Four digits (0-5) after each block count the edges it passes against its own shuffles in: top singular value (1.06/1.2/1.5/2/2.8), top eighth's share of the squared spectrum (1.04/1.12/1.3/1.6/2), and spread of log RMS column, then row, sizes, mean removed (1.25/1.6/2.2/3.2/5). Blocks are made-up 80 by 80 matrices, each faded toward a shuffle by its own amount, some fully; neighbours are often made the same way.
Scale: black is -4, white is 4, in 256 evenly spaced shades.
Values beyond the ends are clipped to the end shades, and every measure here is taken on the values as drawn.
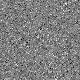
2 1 0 0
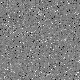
2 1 0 0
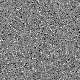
0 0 0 0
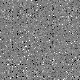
1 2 2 1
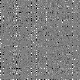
2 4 3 2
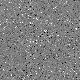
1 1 0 0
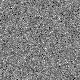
0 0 0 0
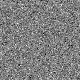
0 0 0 0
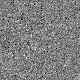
0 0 0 0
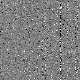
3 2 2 0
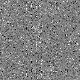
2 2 2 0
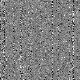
2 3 3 0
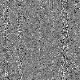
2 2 3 0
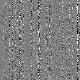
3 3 4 0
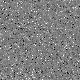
0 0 0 0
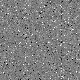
1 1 0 0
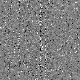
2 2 2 0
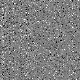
1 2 2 0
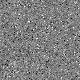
2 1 0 1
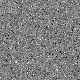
1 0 0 0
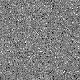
3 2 1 0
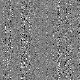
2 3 4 0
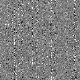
2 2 3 0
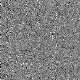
1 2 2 0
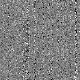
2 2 3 0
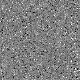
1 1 2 0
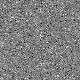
0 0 1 0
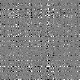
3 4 3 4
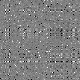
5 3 2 2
